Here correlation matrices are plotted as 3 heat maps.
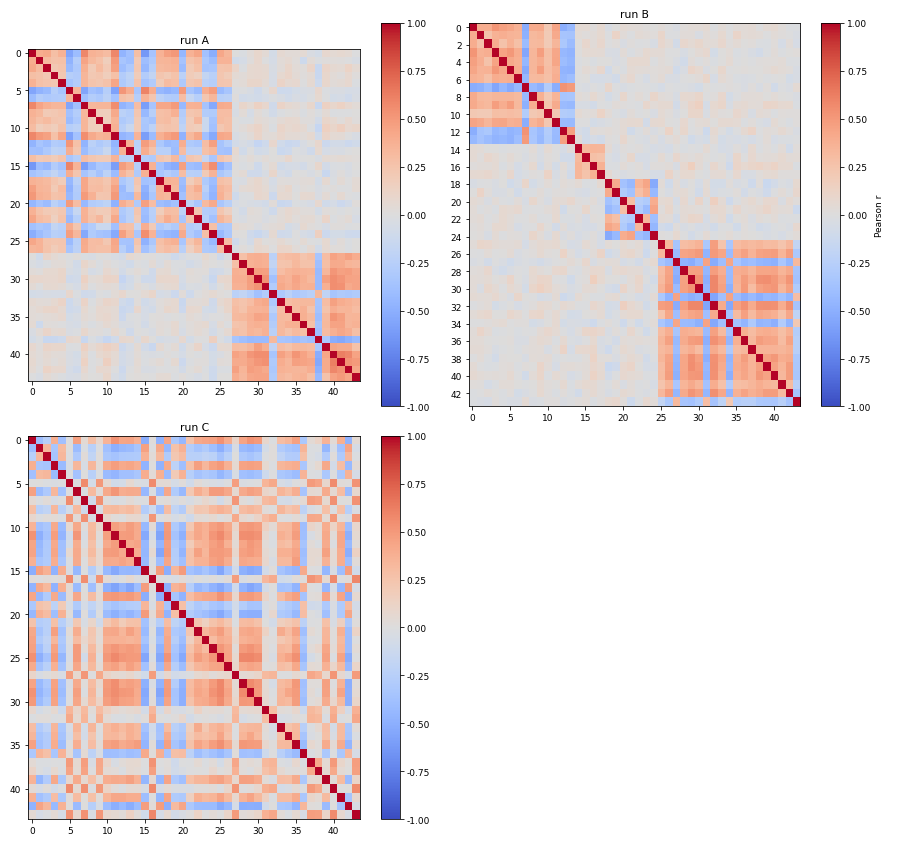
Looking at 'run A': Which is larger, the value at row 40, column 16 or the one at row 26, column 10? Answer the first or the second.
the second
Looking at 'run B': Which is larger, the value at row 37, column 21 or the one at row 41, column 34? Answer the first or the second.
the first
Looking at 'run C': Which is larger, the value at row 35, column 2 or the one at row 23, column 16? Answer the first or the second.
the second
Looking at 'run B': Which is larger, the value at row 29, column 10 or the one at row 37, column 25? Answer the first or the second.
the second
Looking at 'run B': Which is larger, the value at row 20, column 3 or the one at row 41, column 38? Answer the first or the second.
the second
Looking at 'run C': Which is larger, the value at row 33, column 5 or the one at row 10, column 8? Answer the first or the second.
the second
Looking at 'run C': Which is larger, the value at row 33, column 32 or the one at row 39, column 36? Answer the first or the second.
the first
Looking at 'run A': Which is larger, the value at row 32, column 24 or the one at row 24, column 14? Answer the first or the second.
the first
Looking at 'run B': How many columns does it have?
44
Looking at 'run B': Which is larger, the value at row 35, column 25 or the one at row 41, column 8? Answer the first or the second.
the first
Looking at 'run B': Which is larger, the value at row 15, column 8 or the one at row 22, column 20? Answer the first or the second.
the first
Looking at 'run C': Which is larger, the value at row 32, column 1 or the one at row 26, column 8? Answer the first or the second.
the second
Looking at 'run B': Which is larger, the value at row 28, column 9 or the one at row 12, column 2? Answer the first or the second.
the first
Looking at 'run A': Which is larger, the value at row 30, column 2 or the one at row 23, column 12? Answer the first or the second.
the second
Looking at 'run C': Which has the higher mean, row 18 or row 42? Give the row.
18
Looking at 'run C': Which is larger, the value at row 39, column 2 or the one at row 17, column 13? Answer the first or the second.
the first
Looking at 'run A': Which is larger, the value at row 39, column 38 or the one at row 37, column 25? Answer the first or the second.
the second
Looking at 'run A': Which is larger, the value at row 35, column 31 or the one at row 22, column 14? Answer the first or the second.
the first
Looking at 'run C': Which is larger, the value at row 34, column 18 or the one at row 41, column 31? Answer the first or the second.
the first
